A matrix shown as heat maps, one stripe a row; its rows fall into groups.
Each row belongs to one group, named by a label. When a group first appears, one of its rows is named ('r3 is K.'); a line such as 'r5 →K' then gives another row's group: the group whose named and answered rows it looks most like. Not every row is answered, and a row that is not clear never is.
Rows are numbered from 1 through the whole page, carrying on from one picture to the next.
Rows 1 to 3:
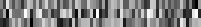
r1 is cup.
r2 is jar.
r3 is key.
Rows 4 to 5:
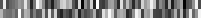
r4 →jar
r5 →key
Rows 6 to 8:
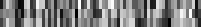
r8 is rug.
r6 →rug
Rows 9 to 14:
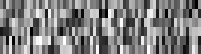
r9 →cup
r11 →key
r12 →key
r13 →jar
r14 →jar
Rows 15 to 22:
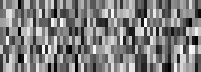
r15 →rug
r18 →jar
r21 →rug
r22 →rug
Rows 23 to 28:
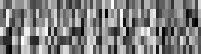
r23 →key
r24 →cup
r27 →key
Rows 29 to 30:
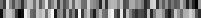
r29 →cup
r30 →rug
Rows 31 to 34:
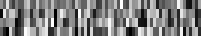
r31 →cup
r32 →rug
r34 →jar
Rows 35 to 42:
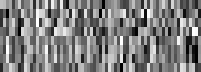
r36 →jar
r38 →jar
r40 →cup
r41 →cup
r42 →rug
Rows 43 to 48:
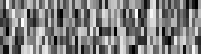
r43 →cup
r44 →key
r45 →key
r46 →jar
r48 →jar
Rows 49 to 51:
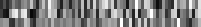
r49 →key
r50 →key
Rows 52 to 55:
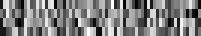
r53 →cup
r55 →key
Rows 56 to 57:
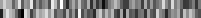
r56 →cup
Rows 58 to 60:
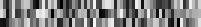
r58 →key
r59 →jar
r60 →key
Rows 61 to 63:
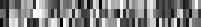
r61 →jar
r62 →jar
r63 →key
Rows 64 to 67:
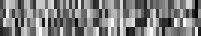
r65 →cup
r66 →rug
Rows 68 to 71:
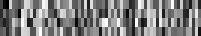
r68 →jar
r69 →jar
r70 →key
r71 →jar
